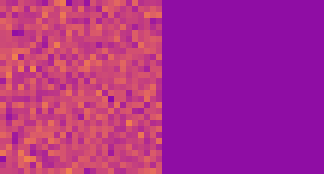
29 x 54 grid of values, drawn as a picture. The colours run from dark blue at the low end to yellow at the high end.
It is made of 1 by 2 panels. Panel 1,1: middling, fine-grained. Panel 1,2: low, flat.
